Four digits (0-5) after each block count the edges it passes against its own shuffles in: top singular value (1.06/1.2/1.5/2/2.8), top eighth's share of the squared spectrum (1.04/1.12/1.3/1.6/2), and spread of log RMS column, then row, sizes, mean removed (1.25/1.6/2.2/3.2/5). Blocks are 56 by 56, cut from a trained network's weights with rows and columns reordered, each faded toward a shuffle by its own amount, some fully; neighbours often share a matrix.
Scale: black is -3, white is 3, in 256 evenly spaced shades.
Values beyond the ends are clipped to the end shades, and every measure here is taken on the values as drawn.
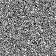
0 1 0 0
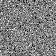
0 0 0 0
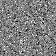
0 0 0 0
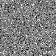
2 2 1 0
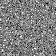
0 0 0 0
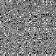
3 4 2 2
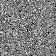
1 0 0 0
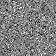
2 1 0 0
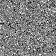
0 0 0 0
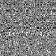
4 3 2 2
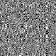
3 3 2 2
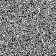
1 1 0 0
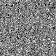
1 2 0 1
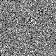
1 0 0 0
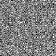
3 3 1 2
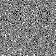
2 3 1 1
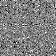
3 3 1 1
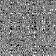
3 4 2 2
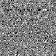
3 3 1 2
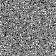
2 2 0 0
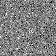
1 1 0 0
